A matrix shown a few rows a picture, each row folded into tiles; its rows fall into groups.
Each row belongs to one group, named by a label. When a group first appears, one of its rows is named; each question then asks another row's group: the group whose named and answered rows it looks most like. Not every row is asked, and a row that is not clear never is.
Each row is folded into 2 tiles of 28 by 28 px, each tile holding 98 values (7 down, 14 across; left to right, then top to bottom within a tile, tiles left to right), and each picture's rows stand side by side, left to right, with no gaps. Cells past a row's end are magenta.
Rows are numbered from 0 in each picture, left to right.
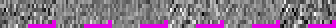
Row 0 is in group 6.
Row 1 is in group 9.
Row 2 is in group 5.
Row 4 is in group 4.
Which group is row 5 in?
6
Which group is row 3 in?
4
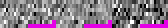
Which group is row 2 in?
6
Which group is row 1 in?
4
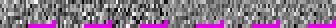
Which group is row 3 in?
9
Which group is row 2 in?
6
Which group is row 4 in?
4
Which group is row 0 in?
9
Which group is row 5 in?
4
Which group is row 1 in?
5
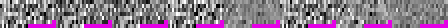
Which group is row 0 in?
9
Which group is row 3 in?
9
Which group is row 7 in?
4
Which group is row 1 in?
5
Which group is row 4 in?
4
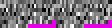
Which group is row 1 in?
6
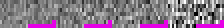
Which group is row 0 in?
5
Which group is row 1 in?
5
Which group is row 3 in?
9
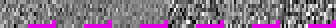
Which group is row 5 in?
5
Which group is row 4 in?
9
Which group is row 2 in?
4
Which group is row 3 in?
6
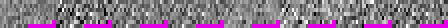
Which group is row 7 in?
6
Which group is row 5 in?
4
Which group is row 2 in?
6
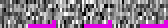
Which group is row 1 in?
9
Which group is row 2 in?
9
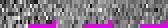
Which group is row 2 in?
6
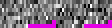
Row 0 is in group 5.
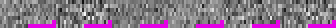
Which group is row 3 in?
4
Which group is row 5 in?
5
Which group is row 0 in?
9
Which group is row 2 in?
6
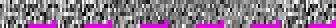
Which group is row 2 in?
5
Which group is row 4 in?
4
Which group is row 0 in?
9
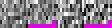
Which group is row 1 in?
9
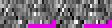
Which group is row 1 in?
6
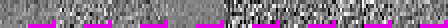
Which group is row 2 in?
5
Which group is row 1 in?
4
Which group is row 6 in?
9
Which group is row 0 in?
5
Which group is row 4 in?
5
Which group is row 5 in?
6
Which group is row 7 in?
9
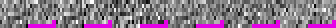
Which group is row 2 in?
5
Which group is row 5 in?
4
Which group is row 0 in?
9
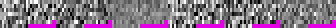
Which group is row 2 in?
5
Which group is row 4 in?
5
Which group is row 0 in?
9
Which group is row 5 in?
6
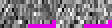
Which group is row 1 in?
4
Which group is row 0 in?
6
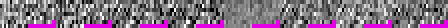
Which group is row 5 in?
6
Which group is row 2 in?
6
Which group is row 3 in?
6
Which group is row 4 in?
5
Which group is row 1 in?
5
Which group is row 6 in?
4
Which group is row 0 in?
9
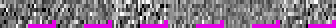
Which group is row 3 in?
9
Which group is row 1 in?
6
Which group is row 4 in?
5
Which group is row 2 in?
9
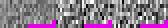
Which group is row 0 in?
9
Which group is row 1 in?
9
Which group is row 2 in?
9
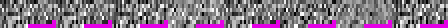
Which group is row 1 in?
5
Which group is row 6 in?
4
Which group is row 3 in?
4
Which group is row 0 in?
5
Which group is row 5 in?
6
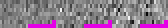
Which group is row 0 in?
5
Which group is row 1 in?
4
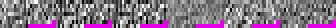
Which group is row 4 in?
4
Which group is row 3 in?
9
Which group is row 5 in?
6
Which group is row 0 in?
9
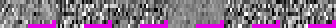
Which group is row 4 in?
6
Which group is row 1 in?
5
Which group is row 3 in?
4
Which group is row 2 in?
6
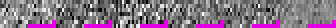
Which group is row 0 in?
4
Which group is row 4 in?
6
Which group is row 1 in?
6
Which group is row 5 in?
4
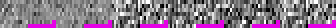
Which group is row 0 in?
4
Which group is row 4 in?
6
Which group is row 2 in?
9
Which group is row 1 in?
4
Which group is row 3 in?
5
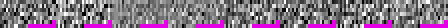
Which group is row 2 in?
9
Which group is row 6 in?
5
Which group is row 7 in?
9
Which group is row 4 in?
5
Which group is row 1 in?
9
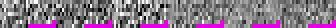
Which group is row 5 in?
5
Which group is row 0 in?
9
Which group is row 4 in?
4
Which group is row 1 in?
6
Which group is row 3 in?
9
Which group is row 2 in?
9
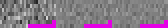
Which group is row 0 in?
5
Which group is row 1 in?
4
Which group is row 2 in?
4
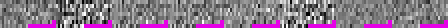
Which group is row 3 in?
9
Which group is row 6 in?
4
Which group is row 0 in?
5
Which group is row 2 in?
9
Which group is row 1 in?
5
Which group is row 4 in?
4
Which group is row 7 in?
5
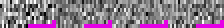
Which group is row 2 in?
4
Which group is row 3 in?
9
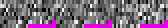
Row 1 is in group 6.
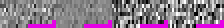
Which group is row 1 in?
4
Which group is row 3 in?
9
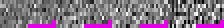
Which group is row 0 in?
6
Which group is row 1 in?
5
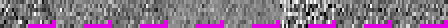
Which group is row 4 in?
4
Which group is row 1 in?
4
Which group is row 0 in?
6
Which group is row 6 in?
6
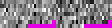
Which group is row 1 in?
5
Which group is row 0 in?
4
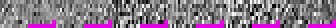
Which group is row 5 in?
6
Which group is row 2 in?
5
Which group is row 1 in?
4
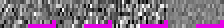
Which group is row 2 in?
5
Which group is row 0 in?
6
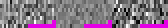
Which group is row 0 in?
9
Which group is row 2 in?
6
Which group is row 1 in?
4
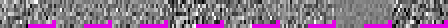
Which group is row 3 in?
5
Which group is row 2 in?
4
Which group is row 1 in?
4
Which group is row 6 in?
4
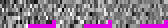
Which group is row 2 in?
4
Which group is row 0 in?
5
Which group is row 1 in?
4
